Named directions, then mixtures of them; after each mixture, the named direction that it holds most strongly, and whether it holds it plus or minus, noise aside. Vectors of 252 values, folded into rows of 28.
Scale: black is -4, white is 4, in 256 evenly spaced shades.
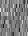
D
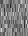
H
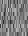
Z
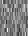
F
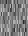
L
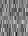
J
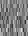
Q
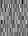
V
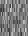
L, minus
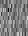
F, minus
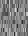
J, minus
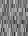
J, minus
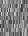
Z, plus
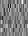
V, minus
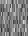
L, minus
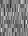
H, plus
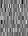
V, plus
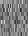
V, minus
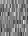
L, minus
